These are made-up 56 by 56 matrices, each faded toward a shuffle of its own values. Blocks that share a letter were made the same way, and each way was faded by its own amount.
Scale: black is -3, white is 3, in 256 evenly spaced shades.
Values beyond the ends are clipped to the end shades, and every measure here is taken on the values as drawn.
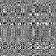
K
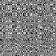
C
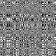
K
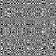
K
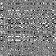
C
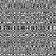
K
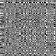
K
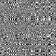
C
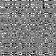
C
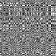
K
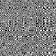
C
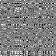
C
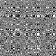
C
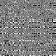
C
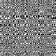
K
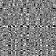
C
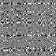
C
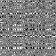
C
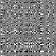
K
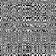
K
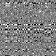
C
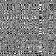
C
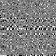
C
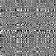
K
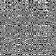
C
